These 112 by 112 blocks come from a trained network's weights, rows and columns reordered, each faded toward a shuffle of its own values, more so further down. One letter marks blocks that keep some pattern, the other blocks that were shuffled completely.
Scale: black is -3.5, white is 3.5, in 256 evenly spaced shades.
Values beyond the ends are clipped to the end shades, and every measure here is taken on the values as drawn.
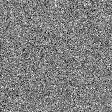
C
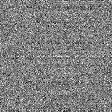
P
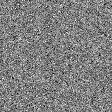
P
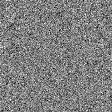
P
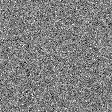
C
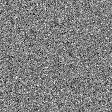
C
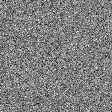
C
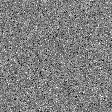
C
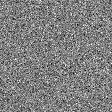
P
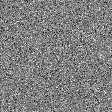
C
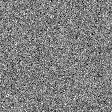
C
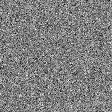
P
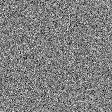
C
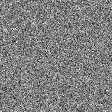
C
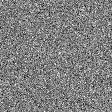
C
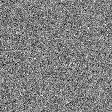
C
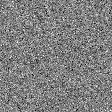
C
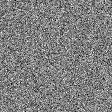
P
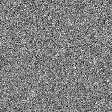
P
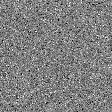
P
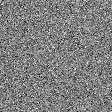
C
